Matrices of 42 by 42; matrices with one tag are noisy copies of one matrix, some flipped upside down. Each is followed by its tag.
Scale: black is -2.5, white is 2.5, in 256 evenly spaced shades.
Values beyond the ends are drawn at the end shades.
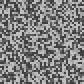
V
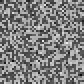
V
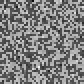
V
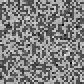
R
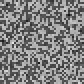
V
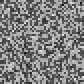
V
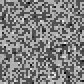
R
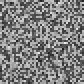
R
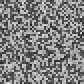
V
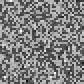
R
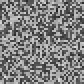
R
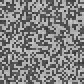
V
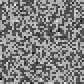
R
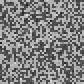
R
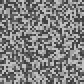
V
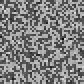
V
